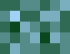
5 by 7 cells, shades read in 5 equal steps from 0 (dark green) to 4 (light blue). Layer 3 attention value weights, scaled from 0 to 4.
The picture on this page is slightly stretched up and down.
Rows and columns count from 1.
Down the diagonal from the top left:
1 4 3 3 1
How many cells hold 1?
13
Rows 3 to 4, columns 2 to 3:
0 3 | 1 2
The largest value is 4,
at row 2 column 2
